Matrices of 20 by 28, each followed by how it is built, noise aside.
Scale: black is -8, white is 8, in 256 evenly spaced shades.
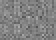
low rank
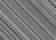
Toeplitz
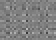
low rank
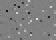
sparse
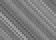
Toeplitz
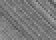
Toeplitz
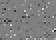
sparse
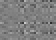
low rank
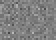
low rank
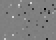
sparse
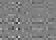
low rank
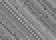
Toeplitz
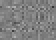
low rank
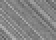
Toeplitz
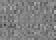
low rank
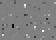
sparse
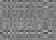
low rank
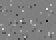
sparse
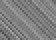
Toeplitz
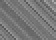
Toeplitz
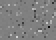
sparse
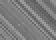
Toeplitz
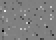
sparse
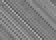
Toeplitz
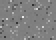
sparse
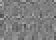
low rank
